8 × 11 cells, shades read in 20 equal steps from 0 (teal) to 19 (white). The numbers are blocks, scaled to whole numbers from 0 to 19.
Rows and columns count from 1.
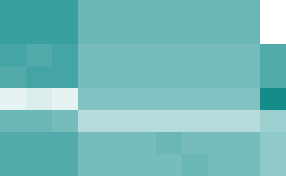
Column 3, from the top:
3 3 4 4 17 8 5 5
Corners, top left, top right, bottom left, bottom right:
3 19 5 10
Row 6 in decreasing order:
13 13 13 13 13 13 13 11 8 7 7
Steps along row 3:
up down up same same same same same same down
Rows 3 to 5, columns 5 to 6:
8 8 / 8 8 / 9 9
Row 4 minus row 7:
0 -1 -1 0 0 0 1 0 0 0 -5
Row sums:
77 77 74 74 113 124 80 80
